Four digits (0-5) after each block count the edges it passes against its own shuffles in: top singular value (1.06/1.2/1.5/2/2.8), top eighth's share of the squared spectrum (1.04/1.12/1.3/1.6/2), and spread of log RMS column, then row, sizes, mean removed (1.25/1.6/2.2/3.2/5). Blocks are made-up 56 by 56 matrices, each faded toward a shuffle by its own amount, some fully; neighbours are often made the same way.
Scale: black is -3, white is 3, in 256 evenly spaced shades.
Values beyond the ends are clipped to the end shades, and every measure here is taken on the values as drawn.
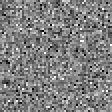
0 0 0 0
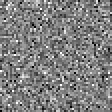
0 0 0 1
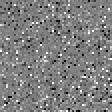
1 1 0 0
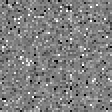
1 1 0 0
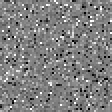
0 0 0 0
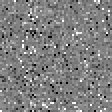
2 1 0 0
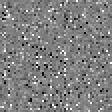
3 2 1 0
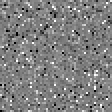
1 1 0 0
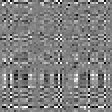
5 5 4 4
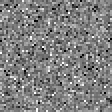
0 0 0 0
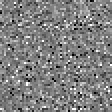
3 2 0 1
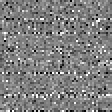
4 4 1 3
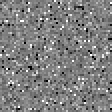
0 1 0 0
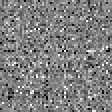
3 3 1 2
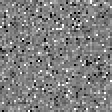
1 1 0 0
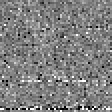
3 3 0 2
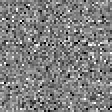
3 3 1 2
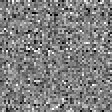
3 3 2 2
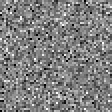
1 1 0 0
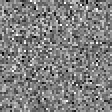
0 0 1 0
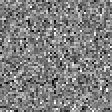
0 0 1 0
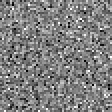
0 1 0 0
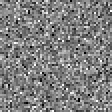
2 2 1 0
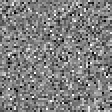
1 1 1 0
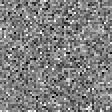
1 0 0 0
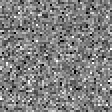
1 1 0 0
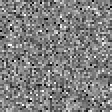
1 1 0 0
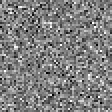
2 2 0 0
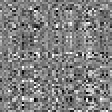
4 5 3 3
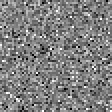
1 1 0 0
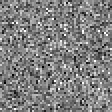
2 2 0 0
